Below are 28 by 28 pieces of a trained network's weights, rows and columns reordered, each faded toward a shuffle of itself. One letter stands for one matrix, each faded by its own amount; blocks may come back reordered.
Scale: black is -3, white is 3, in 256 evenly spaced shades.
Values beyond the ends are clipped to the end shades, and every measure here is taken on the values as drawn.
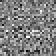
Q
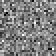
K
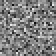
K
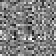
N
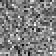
K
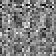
N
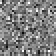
K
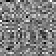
N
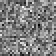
K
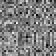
N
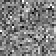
K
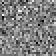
K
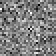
Q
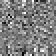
N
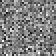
K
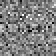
Q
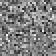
Q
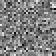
Q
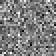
K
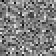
K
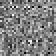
Q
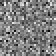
Q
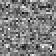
Q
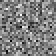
Q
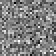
K
